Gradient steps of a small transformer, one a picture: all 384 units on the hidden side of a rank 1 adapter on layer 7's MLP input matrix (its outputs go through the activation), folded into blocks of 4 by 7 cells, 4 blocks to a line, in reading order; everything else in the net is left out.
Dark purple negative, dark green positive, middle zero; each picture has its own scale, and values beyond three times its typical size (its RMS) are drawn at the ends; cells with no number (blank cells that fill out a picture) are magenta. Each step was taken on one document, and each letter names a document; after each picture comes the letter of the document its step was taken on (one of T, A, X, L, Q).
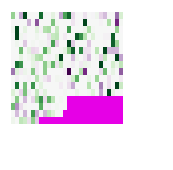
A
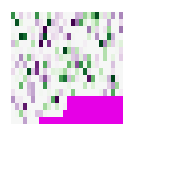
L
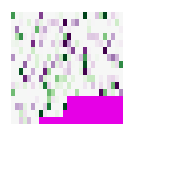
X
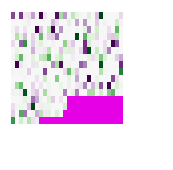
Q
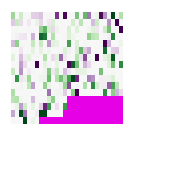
L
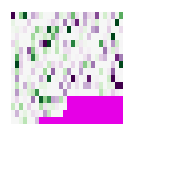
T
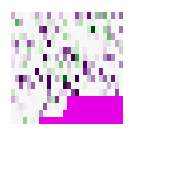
L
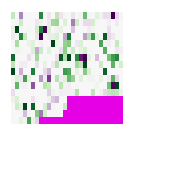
X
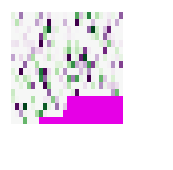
L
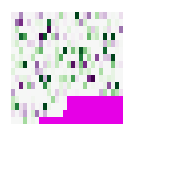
L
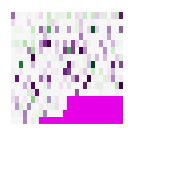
T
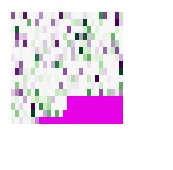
A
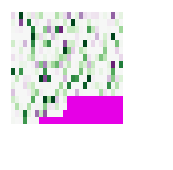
T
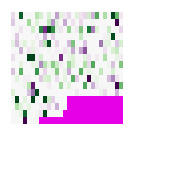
T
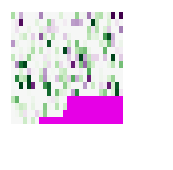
L
